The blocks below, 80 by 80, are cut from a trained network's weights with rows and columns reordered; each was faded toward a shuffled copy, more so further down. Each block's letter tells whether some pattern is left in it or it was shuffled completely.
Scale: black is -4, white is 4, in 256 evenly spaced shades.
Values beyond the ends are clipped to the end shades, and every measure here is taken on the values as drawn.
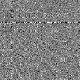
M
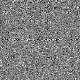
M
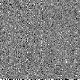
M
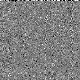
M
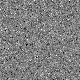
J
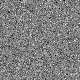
J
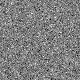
J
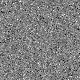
J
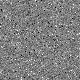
J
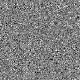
M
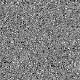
M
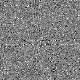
M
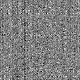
M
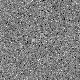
J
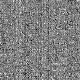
M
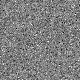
J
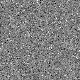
J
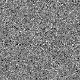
M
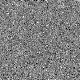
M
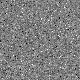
J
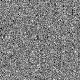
M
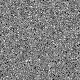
J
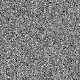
M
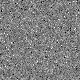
J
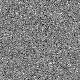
J
